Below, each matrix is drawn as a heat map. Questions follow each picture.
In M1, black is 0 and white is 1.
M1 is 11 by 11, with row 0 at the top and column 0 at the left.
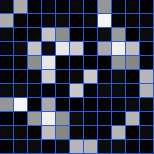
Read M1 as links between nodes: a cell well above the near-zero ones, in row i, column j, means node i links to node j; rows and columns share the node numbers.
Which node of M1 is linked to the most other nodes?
node 3
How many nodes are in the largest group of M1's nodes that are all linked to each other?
4
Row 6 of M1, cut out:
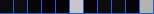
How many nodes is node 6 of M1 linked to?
2
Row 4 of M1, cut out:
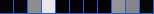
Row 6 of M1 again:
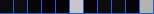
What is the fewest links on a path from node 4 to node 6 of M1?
3
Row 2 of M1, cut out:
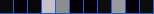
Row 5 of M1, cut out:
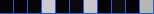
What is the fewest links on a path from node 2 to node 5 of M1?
2
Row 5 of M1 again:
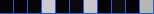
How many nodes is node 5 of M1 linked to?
3
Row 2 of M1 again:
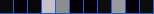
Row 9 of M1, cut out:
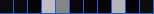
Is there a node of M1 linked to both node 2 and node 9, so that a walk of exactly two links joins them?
yes
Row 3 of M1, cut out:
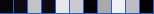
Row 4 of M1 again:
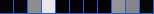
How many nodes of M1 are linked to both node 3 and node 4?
3
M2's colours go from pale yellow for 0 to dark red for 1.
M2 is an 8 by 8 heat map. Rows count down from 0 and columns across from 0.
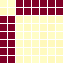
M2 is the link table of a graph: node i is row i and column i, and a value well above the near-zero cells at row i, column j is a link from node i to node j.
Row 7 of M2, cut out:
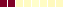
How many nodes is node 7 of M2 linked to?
2
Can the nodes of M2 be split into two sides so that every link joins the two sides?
yes
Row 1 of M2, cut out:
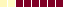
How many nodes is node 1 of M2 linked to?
6
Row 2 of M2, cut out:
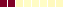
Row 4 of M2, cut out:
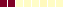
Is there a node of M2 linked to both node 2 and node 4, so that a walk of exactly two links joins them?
yes
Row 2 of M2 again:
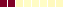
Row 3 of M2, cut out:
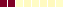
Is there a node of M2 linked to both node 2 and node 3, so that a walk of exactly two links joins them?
yes
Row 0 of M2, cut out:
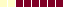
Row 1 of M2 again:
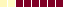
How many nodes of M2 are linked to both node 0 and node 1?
6
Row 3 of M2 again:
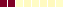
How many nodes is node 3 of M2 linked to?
2
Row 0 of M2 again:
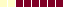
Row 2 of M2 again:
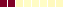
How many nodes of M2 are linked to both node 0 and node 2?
0
